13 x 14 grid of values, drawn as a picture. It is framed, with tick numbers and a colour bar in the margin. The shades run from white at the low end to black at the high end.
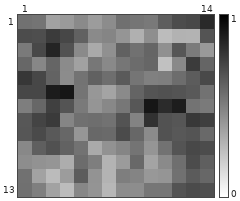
Values change most from cell to cell in the top right. No overall slope runs across the table. There are no regular stripes. An odd patch, rougher than its surroundings, sits in the top right.
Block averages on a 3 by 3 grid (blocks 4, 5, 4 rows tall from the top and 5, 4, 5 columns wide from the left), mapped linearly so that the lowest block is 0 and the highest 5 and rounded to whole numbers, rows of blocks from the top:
3 1 2 | 5 3 5 | 1 0 3
